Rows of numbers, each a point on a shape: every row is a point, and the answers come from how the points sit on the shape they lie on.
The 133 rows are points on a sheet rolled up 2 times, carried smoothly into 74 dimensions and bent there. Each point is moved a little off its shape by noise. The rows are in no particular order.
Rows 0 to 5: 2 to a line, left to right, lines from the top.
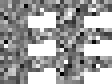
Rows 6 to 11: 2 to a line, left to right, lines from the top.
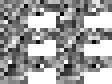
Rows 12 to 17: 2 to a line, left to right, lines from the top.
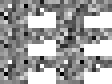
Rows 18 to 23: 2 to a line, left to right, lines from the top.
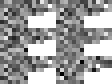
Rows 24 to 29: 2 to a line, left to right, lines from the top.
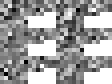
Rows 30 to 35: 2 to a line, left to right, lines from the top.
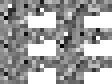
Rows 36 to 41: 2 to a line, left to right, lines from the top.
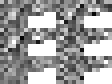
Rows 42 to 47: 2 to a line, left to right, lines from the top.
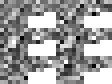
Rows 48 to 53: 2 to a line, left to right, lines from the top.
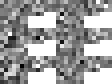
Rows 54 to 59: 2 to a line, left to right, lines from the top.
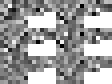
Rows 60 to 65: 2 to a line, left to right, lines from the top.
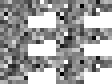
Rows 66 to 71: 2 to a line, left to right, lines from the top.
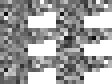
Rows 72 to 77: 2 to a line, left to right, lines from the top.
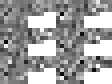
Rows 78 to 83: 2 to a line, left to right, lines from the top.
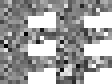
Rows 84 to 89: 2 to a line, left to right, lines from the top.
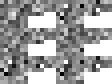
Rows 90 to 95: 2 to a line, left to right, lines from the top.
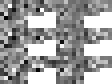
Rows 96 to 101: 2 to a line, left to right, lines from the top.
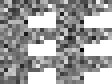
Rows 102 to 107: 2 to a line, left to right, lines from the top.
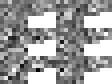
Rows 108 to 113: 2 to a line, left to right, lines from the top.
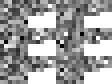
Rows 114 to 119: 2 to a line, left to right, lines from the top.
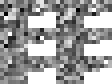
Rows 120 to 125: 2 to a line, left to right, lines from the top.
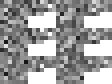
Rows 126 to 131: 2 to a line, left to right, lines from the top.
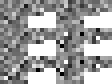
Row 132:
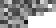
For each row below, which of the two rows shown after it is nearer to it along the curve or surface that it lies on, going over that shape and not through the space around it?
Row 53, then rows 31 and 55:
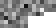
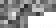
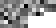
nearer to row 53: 31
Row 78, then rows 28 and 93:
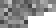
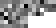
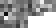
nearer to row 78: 93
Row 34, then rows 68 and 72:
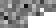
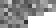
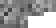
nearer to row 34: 68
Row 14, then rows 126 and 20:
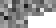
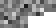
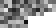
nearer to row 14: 126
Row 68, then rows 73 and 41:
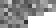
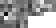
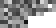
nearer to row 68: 73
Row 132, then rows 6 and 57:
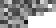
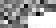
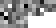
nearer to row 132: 57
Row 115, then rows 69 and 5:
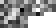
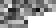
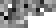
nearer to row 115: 5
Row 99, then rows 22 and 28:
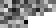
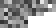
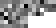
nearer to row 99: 22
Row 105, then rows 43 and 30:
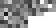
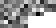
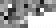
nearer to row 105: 30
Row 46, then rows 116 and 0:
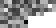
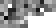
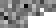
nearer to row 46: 116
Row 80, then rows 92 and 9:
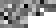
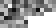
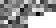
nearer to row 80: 9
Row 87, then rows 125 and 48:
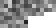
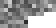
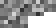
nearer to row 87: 125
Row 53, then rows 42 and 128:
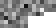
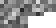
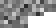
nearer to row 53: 128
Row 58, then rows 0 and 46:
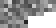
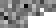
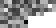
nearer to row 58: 0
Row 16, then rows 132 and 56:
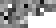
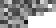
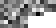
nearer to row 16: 56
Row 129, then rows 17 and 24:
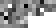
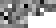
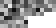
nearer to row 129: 17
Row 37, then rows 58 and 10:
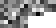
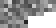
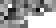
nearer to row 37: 10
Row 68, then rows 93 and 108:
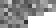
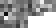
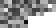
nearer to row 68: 93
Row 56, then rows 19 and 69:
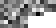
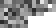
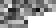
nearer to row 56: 69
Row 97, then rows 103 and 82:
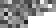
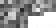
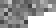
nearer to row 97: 103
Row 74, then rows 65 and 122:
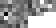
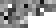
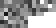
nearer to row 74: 122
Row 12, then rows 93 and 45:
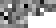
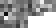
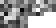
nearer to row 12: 45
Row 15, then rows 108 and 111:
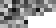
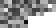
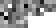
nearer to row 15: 108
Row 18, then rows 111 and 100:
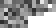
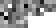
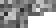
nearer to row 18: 100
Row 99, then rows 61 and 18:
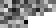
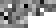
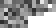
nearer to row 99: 18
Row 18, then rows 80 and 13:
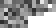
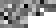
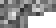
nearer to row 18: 13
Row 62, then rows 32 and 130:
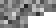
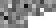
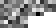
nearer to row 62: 32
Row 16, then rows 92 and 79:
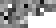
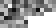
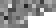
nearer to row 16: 92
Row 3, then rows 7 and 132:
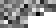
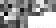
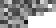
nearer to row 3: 7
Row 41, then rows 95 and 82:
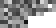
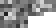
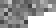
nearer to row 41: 95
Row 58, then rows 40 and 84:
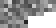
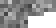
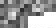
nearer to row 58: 40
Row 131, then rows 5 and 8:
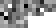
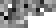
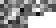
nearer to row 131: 5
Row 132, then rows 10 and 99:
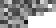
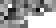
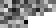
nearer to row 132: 99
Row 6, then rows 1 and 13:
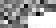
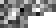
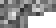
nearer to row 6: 1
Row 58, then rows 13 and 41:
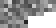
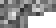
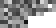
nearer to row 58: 13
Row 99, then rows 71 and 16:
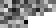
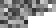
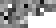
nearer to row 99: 71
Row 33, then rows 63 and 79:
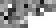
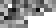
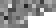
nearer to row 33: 63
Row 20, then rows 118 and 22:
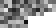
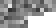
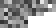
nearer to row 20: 22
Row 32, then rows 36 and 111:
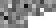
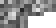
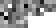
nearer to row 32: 36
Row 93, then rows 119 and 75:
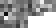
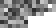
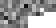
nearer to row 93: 119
